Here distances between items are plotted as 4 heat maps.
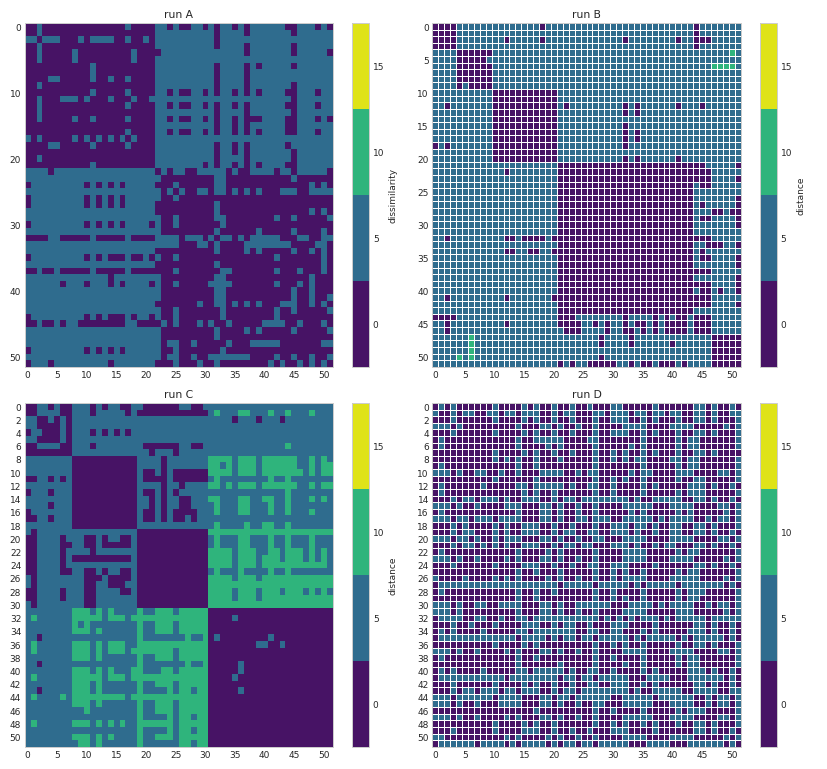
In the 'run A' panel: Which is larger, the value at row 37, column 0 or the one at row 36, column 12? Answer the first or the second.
the second
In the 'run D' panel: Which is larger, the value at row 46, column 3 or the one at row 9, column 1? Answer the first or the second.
the second
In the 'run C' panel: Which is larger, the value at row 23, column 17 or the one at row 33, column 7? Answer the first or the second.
the second
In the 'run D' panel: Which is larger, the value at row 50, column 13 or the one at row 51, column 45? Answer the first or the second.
the second
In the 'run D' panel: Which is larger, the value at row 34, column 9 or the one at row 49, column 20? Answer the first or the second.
the second
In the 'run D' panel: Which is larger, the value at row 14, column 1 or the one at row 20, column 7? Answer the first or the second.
the second
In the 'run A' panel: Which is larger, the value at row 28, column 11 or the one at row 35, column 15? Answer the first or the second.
the first
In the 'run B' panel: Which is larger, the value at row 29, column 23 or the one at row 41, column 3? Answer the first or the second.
the second
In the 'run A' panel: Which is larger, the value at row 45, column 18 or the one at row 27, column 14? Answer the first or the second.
the first
